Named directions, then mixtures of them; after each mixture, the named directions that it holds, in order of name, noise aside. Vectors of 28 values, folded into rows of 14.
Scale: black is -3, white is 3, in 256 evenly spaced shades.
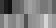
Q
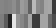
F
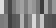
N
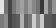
N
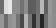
N, Q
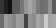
Q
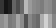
Q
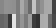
F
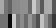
F, N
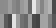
F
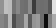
F, Q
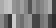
F, Q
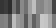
F, Q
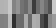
F, Q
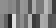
F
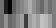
N, Q
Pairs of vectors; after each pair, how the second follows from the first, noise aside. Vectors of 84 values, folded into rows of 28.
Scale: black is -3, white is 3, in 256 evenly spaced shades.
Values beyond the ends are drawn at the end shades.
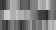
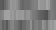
shrunk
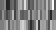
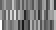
shuffled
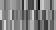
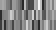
sign-scrambled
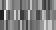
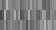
shrunk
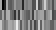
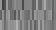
shrunk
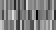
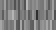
shrunk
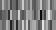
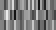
reversed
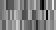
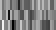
reversed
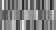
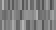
shrunk
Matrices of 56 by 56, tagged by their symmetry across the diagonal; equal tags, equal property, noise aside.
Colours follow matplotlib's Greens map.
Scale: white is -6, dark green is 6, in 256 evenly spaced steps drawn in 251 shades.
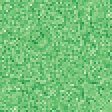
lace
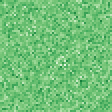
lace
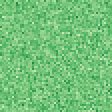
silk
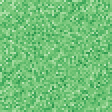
lace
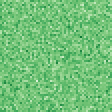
silk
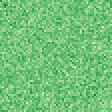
lace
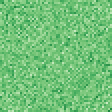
lace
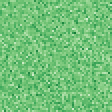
silk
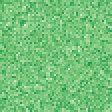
lace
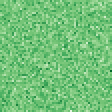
silk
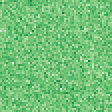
silk
